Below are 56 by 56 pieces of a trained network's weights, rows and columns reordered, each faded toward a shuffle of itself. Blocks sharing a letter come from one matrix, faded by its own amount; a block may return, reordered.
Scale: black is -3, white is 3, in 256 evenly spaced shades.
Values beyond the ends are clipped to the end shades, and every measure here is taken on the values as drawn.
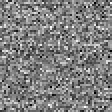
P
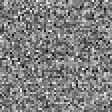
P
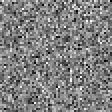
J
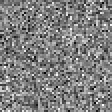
J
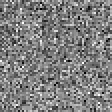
P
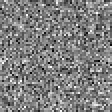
J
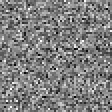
P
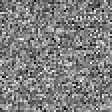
P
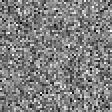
J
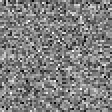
P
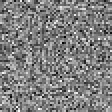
P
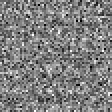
P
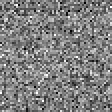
P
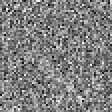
J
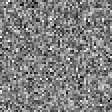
J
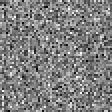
J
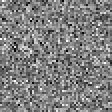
P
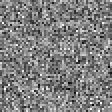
P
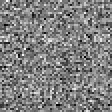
P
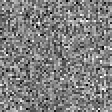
J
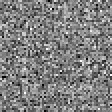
P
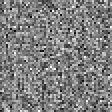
J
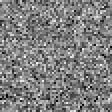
P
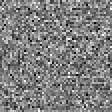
P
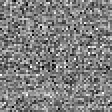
P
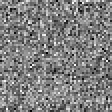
P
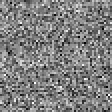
P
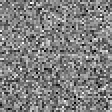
P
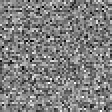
P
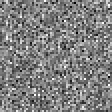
J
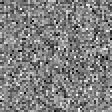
J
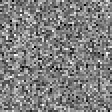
J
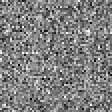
J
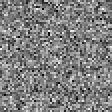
P
